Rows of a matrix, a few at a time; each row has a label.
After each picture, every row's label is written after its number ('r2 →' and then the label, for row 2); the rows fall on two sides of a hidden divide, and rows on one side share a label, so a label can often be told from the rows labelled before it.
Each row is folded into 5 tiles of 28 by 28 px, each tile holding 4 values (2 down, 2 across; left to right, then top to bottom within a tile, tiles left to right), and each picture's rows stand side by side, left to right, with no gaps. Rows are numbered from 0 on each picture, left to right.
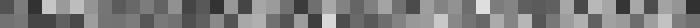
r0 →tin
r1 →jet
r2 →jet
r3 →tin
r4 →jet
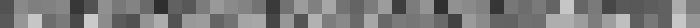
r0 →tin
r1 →jet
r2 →tin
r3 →jet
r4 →jet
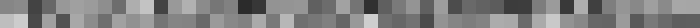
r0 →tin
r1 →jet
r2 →tin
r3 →tin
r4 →tin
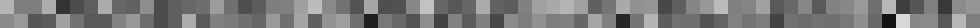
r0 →jet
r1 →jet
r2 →jet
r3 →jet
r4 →tin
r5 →tin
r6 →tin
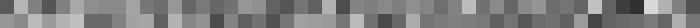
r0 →tin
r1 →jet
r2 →tin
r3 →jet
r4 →jet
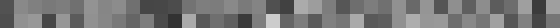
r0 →tin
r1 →jet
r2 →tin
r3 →jet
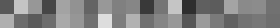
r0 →tin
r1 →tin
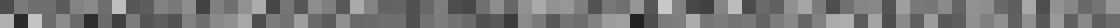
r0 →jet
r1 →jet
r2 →jet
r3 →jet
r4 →jet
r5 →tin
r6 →tin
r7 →jet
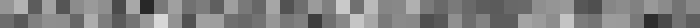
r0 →tin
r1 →tin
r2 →tin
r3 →jet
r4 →jet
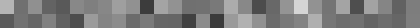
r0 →jet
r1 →tin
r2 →tin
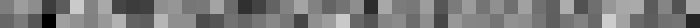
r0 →tin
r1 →tin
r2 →jet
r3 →jet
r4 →jet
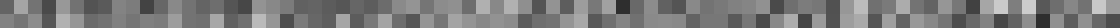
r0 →tin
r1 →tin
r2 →jet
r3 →tin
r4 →tin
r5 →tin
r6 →tin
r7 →jet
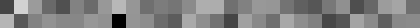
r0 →tin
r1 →jet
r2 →tin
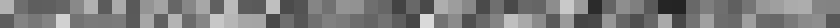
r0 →jet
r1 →tin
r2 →jet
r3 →tin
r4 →jet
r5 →jet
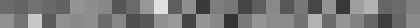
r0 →tin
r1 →tin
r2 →tin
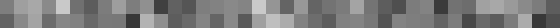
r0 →tin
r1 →jet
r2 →tin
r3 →jet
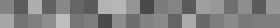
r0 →jet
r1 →tin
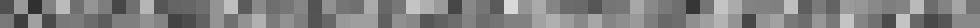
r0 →tin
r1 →jet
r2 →tin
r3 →jet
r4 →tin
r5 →tin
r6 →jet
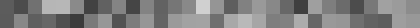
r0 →jet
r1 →jet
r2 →jet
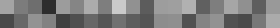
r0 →jet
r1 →tin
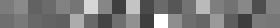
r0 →tin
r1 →tin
